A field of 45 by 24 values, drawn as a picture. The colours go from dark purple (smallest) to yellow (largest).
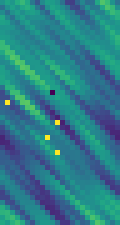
The top left is the ninth with the highest average. Streaks slant down to the right. On average the colour sits 40% of the way up the scale. Five lone cells stand out: four far higher and one far lower than their neighbours.
